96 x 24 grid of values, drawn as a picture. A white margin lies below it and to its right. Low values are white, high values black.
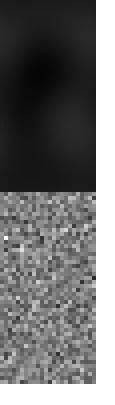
It is made of 2 by 1 panels. Panel 1,1: very high, smooth, faint in contrast. Panel 2,1: middling, fine-grained, strong in contrast.
